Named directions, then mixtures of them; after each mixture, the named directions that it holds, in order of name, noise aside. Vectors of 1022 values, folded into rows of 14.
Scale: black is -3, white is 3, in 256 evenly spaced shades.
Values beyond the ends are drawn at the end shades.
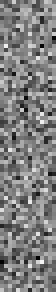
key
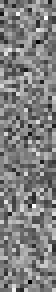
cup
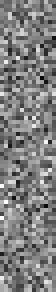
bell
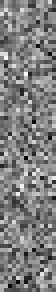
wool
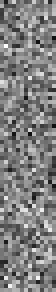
cup, key, wool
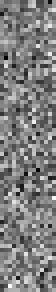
wool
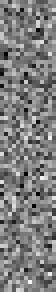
cup, wool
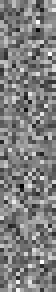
cup, key, wool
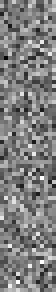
key, wool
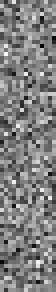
bell, cup, key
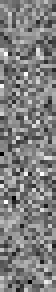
bell, cup, wool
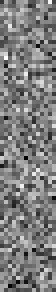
wool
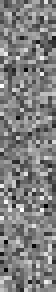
bell, cup, key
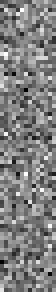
cup, key, wool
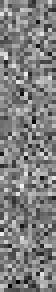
wool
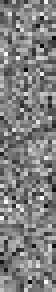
bell, cup, key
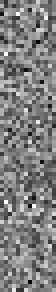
cup
